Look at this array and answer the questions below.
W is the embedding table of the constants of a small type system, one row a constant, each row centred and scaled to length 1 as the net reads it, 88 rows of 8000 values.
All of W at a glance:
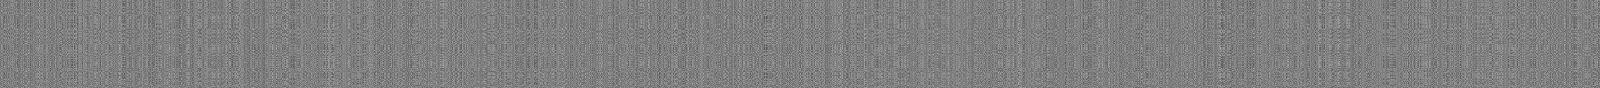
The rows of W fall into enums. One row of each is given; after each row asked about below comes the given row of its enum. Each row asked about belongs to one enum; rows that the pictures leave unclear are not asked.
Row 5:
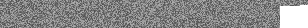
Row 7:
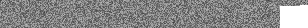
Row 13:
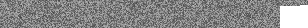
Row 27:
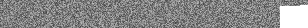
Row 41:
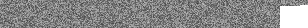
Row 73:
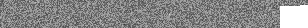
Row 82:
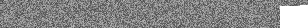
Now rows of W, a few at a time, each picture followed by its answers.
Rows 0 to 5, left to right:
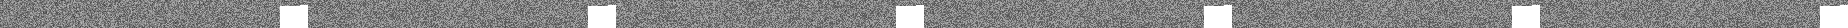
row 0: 27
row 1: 5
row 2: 13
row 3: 5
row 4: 5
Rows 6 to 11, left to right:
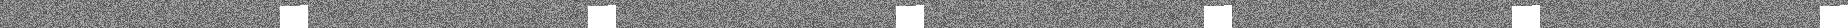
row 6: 27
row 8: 5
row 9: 13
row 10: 73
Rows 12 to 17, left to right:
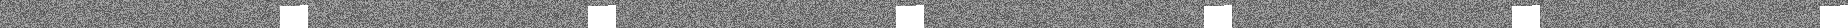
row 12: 7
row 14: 27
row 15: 41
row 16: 73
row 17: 73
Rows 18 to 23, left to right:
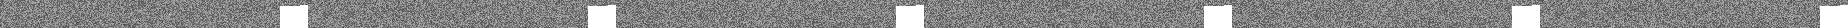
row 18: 73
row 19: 82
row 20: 5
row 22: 5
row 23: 82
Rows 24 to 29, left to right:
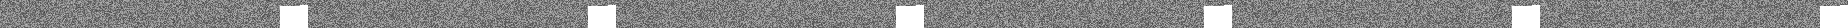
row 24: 7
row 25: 5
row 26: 5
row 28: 7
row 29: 13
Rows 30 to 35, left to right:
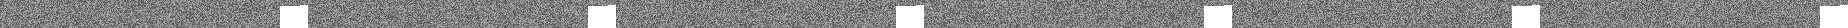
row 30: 73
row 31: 41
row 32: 73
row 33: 13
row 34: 7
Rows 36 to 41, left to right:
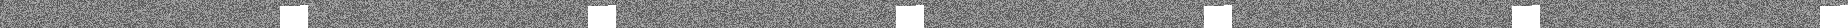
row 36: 73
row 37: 13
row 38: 7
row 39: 5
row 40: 82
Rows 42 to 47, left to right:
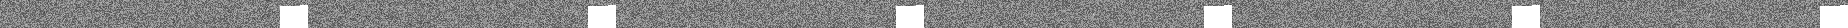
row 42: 7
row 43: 41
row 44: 82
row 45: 73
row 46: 5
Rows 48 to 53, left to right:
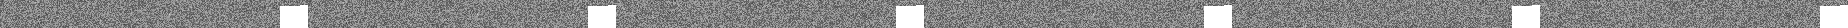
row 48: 73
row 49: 73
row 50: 13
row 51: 73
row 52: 82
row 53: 13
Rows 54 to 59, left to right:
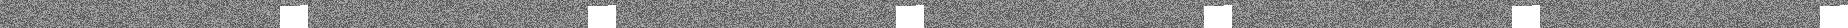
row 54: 41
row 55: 73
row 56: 7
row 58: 13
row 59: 5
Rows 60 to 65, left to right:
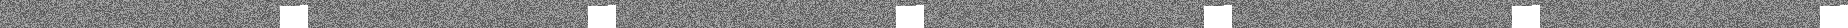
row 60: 7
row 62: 27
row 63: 82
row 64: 5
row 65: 5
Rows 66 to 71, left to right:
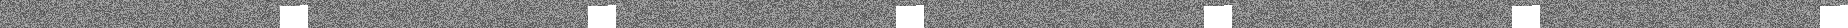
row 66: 7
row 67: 5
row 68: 13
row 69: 73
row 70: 13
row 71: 41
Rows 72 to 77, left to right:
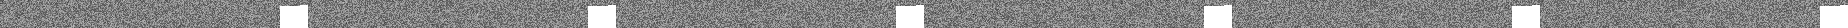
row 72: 82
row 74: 73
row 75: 41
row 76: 73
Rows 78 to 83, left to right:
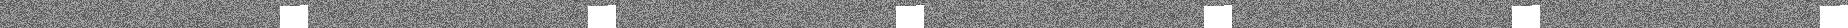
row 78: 5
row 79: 7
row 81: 13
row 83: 7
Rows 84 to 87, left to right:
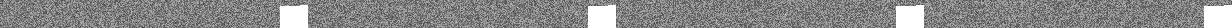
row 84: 27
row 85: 41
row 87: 13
